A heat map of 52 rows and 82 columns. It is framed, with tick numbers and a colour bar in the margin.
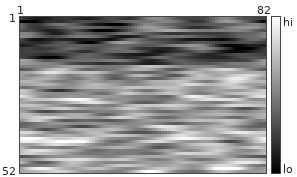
Overall the values sit about 50% of the way up the scale. Streaks run across, left to right. A horizontal seam about 30% of the way down splits the table, and the bottom part is higher.
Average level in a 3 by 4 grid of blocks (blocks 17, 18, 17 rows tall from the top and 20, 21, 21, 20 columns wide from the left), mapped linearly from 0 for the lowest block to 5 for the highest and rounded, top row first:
0 0 1 0
4 4 4 5
5 4 5 5
